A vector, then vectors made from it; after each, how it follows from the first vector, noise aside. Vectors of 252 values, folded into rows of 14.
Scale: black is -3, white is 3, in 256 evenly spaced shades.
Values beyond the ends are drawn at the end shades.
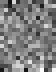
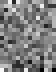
negated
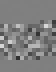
partly zeroed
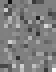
partly zeroed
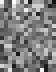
reversed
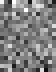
reversed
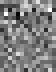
wrapped around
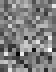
wrapped around
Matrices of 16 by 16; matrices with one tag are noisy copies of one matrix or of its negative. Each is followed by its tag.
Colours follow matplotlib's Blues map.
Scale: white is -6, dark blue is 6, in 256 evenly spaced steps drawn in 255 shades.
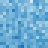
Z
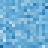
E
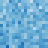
Z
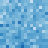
Z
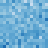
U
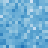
Z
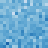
U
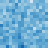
Z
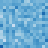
E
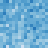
Z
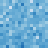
Z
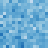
Z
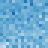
U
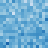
U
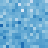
Z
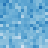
Z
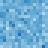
E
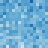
Z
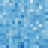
Z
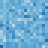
E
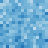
Z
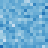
E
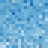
U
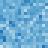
E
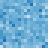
E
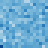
E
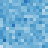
E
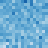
U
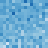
U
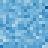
E
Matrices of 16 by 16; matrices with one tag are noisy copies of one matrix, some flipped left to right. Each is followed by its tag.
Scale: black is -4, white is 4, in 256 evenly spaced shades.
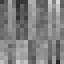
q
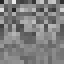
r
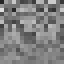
r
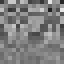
r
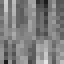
q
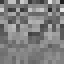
r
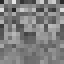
r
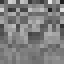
r
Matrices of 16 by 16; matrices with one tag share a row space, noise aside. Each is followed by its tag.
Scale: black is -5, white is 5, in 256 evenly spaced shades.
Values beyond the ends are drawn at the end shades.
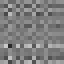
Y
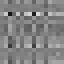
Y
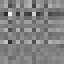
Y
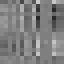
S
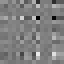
S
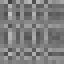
Y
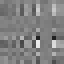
S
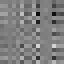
S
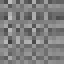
Y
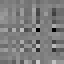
S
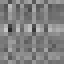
Y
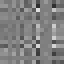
S
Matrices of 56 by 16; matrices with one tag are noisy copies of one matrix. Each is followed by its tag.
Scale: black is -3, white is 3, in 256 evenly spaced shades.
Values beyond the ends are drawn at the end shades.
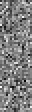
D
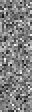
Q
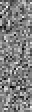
D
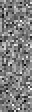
Q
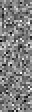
Q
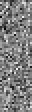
D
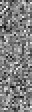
D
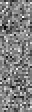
D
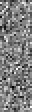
D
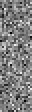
Q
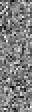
D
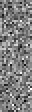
Q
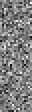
Q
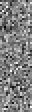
D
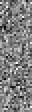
D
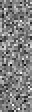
Q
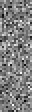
Q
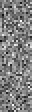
Q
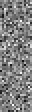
Q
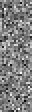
Q
